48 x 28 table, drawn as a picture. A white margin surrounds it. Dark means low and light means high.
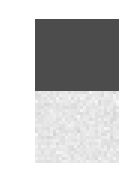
The table splits into 2 rows of 1 panel. Panel 1,1: low, flat. Panel 2,1: very high, fine-grained, faint in contrast.
